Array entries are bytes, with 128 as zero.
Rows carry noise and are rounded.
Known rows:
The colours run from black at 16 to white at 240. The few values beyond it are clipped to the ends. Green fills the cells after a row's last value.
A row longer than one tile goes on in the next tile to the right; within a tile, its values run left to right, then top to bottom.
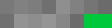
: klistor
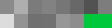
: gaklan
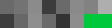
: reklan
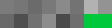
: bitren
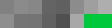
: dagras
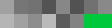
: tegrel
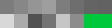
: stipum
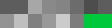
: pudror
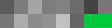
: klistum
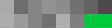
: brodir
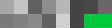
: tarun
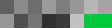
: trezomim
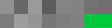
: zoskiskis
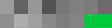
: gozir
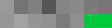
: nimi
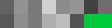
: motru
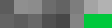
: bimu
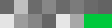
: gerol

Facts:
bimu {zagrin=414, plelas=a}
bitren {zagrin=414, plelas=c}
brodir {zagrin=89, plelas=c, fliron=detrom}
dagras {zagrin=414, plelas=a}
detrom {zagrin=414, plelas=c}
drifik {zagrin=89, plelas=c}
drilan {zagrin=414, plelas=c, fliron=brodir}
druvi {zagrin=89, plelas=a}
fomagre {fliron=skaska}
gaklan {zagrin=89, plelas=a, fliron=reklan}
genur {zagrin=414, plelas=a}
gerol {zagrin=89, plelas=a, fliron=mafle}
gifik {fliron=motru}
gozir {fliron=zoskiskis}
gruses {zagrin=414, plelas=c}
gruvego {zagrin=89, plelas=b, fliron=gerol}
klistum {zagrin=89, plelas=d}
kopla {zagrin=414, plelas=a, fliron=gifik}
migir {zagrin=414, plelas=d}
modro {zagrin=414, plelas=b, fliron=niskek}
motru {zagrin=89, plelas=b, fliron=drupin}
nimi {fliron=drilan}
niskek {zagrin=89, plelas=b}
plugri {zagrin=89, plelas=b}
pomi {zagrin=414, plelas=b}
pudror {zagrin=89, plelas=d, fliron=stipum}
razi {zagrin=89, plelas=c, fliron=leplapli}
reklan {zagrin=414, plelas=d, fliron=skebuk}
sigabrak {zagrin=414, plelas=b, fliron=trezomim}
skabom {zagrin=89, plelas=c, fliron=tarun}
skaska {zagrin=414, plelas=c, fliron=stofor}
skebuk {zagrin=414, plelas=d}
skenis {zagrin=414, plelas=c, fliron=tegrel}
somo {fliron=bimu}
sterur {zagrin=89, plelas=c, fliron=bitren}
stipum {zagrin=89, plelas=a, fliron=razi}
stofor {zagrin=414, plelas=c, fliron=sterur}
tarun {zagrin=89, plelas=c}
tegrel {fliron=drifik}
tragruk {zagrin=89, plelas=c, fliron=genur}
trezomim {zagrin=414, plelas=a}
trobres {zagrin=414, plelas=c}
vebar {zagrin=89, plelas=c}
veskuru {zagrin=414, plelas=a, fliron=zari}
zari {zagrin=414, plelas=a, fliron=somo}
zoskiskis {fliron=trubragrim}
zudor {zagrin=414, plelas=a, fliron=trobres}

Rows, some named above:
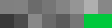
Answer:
trobres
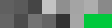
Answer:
sigabrak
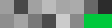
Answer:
tragruk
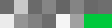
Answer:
gerol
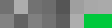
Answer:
zudor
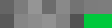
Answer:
somo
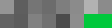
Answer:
gruses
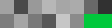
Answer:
tragruk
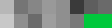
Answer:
drifik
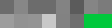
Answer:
fomagre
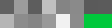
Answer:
gruvego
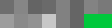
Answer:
fomagre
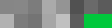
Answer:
sterur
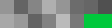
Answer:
razi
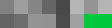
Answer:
kopla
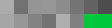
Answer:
brodir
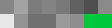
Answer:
gaklan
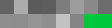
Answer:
mafle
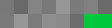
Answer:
leplapli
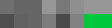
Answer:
pomi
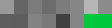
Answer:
gruses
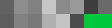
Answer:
motru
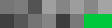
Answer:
modro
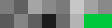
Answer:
genur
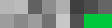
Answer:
skabom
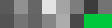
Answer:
niskek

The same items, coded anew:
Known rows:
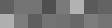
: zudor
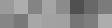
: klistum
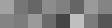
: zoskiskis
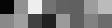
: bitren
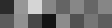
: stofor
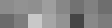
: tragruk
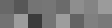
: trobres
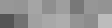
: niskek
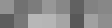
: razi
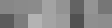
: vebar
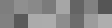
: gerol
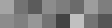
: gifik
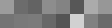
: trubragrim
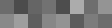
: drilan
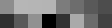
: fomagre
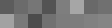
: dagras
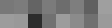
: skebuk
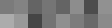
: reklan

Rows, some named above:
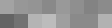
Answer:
motru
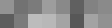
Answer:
razi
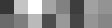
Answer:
sterur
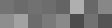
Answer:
skenis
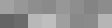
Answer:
motru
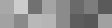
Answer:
pudror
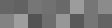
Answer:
gruses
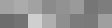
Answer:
gruvego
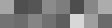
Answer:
leplapli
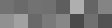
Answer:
skenis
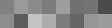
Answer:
gaklan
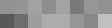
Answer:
niskek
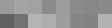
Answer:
plugri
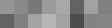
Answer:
brodir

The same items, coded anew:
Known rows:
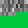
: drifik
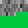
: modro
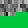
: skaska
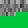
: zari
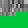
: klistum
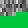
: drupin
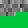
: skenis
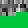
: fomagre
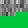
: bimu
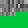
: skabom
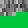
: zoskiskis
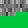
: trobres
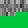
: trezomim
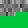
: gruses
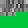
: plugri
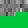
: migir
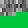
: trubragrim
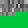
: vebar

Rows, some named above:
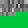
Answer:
vebar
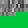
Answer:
stipum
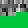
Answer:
fomagre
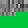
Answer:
gaklan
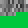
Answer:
motru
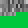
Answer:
razi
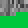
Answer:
pudror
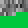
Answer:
somo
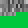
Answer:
razi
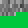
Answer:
kopla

